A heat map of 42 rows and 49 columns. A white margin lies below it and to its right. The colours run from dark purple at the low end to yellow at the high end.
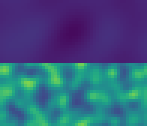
The table splits into 2 rows of 1 panel. Panel 1,1: very low, smooth, faint in contrast. Panel 2,1: middling, blotchy, strong in contrast.
